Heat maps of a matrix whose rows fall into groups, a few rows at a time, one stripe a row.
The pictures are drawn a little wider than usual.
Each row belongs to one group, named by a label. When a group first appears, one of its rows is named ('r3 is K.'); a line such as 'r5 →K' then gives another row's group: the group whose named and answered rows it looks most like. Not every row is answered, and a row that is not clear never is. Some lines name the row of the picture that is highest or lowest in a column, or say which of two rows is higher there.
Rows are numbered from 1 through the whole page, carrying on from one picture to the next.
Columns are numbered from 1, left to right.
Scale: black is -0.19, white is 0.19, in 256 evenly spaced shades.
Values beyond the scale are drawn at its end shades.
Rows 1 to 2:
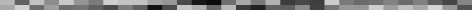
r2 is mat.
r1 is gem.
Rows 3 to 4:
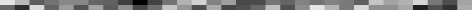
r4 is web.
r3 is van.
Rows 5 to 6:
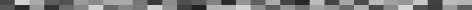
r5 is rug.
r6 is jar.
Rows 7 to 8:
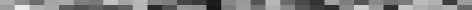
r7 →gem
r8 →mat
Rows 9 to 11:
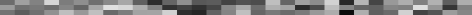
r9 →web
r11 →jar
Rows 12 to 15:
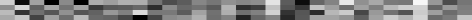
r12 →gem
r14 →gem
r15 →van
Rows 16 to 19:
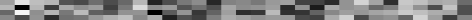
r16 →mat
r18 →mat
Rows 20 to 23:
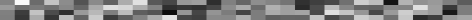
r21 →gem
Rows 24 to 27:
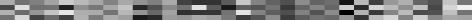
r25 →rug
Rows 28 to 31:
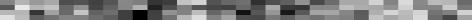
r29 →mat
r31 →van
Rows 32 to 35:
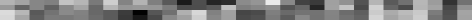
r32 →gem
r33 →gem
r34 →van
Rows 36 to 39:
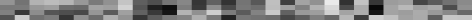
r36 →web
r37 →web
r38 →web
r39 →rug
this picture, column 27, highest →39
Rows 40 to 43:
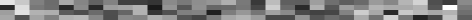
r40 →van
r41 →rug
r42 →mat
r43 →jar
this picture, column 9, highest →41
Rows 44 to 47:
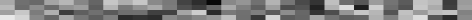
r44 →gem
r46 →mat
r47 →van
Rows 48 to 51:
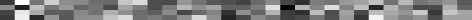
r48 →mat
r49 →web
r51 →rug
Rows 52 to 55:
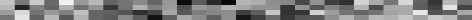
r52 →jar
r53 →jar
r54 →van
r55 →mat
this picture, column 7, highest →52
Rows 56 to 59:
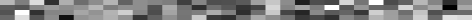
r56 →gem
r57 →web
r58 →rug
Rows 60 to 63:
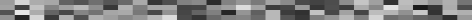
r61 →jar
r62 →rug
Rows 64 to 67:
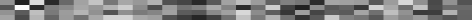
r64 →jar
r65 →rug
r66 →jar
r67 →gem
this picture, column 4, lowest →64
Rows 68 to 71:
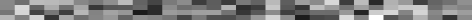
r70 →rug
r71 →gem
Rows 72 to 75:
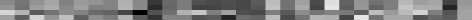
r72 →web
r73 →web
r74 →van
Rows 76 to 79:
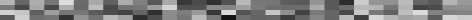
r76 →jar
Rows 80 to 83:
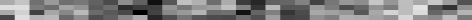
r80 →mat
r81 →van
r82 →van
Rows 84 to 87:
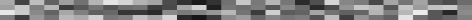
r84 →gem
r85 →mat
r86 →van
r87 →jar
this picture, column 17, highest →84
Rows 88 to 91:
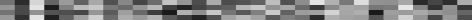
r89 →jar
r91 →jar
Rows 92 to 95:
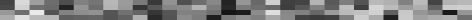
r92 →rug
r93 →rug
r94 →web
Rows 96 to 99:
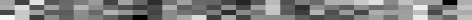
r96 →web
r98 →rug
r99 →van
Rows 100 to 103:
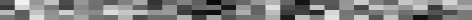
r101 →rug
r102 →gem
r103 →web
